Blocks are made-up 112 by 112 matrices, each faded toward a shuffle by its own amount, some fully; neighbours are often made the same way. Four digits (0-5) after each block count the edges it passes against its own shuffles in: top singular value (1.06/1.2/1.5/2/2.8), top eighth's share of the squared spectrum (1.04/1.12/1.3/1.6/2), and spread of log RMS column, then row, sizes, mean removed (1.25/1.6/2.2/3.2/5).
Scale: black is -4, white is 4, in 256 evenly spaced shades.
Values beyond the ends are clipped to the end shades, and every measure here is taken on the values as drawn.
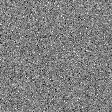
0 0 0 0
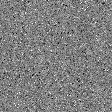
0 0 0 0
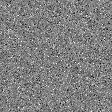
0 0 0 0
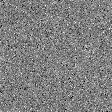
0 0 0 0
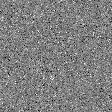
0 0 0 0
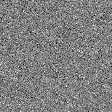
0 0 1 0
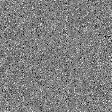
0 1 2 0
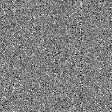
1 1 3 0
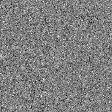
0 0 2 0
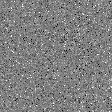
1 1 1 0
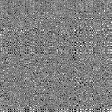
5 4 3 3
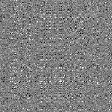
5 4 3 3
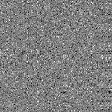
4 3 2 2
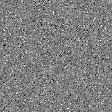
3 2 1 1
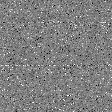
2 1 0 2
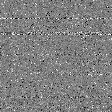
2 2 0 3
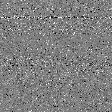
2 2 0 3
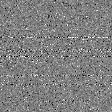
2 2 0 3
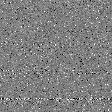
2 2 0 2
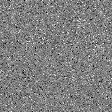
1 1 0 2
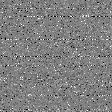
2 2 0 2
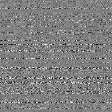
2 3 0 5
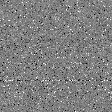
2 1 0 2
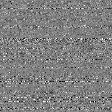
2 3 0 4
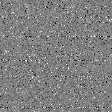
2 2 0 2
